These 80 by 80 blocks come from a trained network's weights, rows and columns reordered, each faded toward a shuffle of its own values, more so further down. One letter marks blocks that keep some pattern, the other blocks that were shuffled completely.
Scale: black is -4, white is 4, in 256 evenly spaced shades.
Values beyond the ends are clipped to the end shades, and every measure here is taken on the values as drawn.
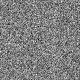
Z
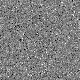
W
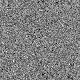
Z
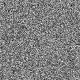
W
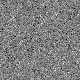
W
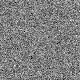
Z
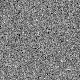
W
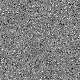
W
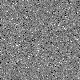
Z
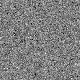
Z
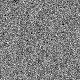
Z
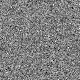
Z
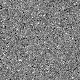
Z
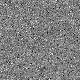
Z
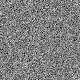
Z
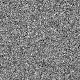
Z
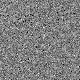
W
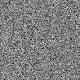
W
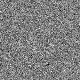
W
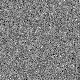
W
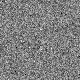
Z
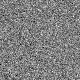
W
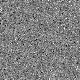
W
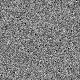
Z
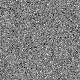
W
